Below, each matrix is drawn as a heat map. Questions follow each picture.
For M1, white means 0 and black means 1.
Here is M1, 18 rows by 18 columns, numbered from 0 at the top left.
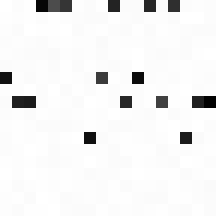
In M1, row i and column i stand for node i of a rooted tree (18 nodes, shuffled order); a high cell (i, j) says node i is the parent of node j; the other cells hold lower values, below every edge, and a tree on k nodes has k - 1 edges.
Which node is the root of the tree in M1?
6
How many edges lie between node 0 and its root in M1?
1
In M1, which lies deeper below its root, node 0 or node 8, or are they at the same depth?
the same depth
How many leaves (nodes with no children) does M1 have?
14
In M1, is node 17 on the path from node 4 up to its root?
no
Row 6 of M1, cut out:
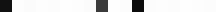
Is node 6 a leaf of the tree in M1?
no
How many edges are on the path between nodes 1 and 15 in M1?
4
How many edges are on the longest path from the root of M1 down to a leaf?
2
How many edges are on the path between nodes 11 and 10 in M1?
3
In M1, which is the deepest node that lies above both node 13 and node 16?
8
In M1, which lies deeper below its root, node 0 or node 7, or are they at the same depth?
node 7
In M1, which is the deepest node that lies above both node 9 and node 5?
0
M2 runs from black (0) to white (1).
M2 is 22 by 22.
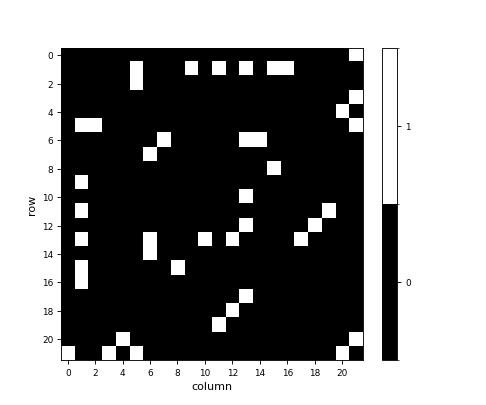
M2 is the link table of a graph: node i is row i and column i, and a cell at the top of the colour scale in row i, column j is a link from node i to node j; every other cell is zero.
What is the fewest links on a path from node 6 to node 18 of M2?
3
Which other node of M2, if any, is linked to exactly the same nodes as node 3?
node 0
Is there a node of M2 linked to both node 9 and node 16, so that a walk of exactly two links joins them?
yes
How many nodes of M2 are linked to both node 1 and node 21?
1
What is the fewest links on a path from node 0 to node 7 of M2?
6
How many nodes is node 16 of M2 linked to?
1
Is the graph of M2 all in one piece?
yes
